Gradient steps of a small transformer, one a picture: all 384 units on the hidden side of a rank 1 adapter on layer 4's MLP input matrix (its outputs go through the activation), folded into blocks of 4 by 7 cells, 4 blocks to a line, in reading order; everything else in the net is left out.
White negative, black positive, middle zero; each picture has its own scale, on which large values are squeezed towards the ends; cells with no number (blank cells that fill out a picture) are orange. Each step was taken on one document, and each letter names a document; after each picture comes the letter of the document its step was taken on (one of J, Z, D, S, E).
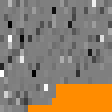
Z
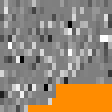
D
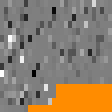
Z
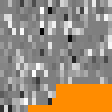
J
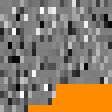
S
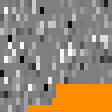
D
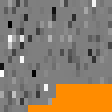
Z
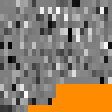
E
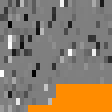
Z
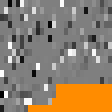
Z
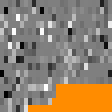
D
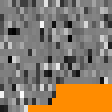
E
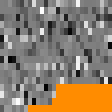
E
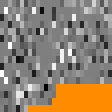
D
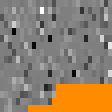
S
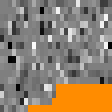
E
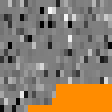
J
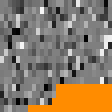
S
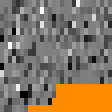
S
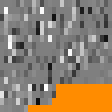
D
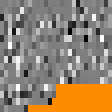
S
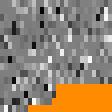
E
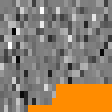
S
